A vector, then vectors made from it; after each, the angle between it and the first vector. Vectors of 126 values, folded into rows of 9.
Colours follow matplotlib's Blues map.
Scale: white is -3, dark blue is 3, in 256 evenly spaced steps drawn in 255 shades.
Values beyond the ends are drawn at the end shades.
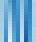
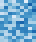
orthogonal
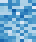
orthogonal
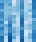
nearly opposite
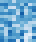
partly opposed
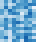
partly aligned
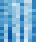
nearly opposite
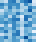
partly aligned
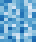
partly opposed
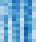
nearly parallel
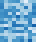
orthogonal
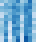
nearly parallel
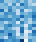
partly opposed
